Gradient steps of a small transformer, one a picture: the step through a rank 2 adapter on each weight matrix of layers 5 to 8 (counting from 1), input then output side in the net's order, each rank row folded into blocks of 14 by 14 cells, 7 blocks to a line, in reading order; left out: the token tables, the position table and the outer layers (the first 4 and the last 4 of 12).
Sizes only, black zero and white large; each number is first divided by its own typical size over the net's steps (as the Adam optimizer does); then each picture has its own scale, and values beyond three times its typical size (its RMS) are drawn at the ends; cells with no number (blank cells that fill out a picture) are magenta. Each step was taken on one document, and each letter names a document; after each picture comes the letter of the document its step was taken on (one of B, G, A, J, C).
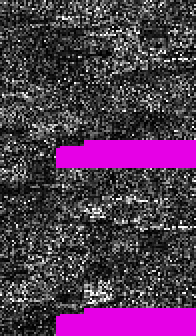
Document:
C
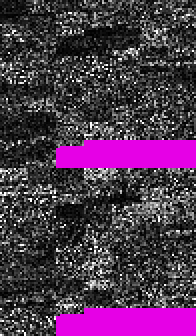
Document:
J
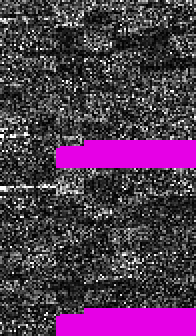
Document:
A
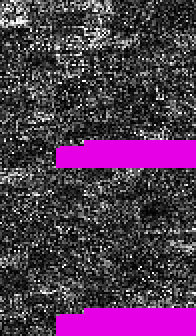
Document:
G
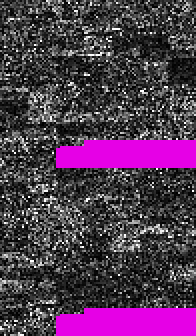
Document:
A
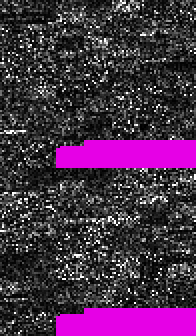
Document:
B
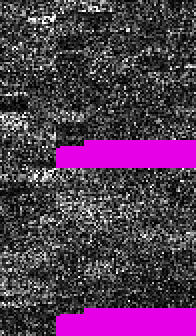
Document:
A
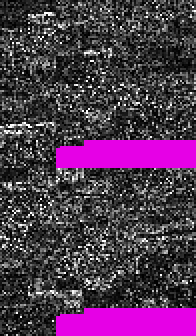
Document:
A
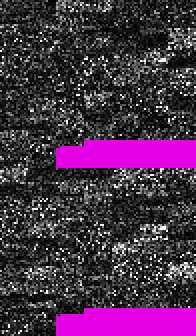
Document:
B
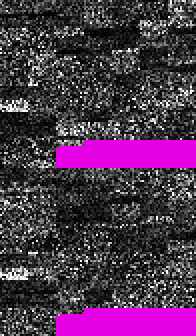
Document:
J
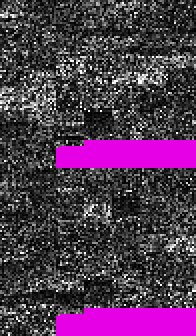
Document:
G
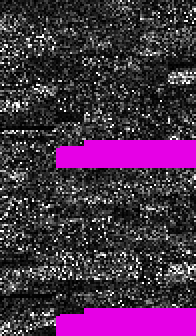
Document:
B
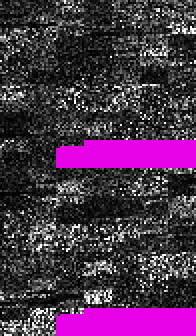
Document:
C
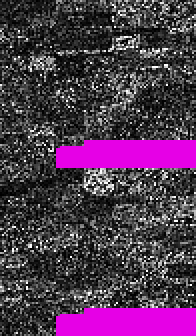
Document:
C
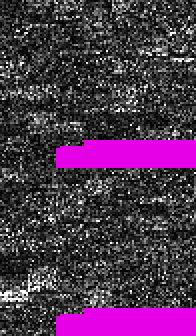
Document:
C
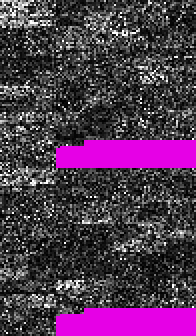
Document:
G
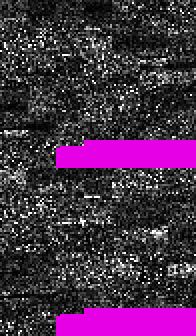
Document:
B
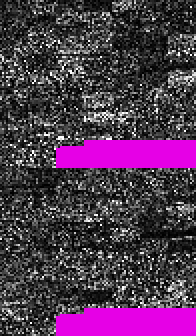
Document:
G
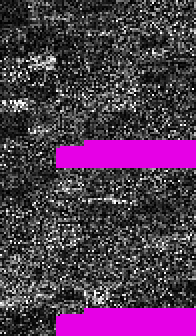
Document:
C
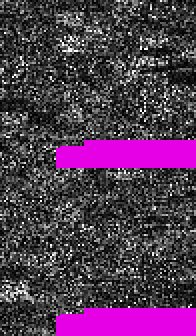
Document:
A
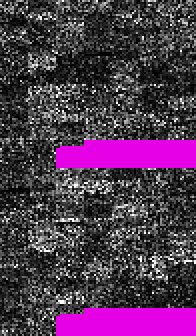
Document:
A
